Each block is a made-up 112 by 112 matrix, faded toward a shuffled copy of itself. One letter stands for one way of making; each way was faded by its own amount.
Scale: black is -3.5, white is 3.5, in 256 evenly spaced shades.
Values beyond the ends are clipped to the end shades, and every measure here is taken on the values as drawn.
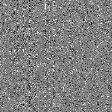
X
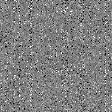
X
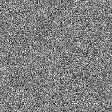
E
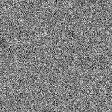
E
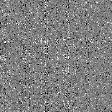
X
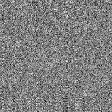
E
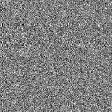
E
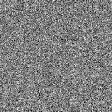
E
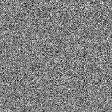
E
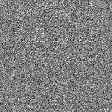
E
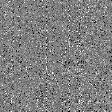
X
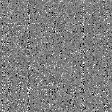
X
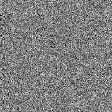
E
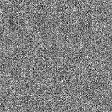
E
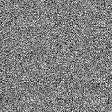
E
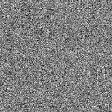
E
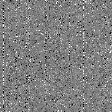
X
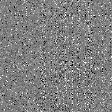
X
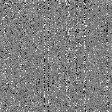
X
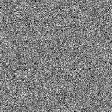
E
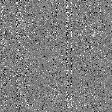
X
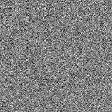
E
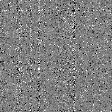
X
